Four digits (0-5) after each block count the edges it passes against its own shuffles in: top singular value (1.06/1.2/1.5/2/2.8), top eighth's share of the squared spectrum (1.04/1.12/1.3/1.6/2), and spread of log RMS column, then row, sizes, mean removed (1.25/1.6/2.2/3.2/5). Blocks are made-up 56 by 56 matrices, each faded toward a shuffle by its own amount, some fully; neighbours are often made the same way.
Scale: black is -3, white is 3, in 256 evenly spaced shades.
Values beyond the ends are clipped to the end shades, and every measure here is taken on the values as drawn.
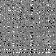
3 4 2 3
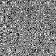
3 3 1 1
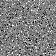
1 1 0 0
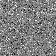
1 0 0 0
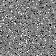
2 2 0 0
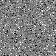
2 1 0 0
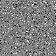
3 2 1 1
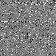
1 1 0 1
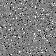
0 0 0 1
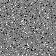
0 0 0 0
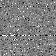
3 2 0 2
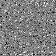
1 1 0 2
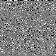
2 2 0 3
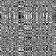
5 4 3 3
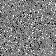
0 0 0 0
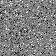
1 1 0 0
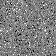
0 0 0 0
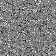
1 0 0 1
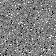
0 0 0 0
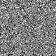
0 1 0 1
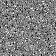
1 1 0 0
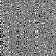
4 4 2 1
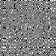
4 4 2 3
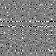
4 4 2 3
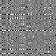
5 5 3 3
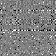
4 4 2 2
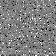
2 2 0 0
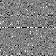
4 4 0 2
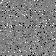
3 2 0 1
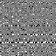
4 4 2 3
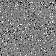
2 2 0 1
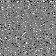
3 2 0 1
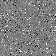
2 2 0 1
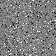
0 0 0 0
